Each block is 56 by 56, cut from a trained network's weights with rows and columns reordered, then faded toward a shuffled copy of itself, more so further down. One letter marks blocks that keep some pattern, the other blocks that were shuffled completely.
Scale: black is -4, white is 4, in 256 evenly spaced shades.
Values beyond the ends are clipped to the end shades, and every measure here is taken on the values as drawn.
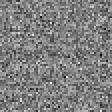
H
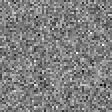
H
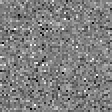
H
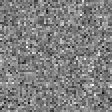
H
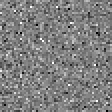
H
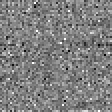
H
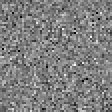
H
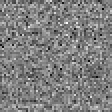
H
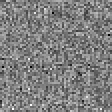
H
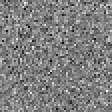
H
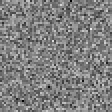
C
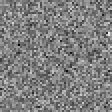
C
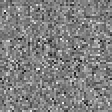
H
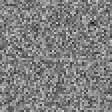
C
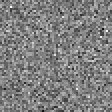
C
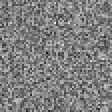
H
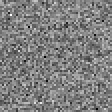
C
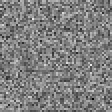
H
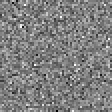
C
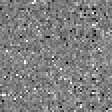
H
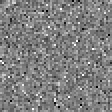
C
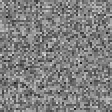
H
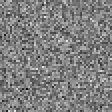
C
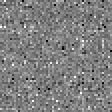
H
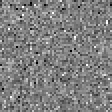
H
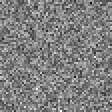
C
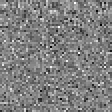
H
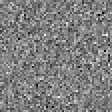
H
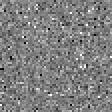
H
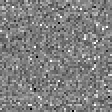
H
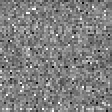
H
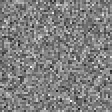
C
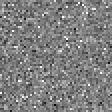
C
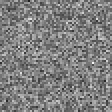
H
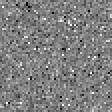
C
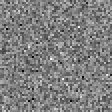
C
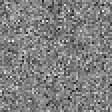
C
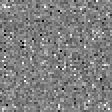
H
